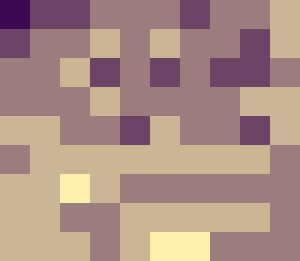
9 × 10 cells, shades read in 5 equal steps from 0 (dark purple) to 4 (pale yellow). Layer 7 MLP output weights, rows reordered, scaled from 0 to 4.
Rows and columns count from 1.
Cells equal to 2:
41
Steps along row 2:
up same up down up down same down up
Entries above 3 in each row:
0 0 0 0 0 0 1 0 2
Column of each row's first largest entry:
10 4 3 4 1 2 3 1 6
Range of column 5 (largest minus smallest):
2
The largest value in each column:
3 3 4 3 3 4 4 3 3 3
